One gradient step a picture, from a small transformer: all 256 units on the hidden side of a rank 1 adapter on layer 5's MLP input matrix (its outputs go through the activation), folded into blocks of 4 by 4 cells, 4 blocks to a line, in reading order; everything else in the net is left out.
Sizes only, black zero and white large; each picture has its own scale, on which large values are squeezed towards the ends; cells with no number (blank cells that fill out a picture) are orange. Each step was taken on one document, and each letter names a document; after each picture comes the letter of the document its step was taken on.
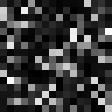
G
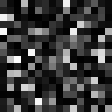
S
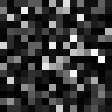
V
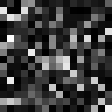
G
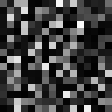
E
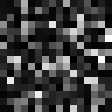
V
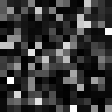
G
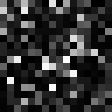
V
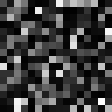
E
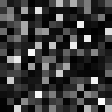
S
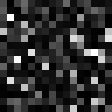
V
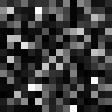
G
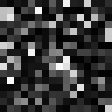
G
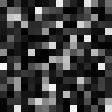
E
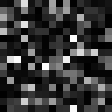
V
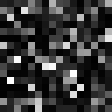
V
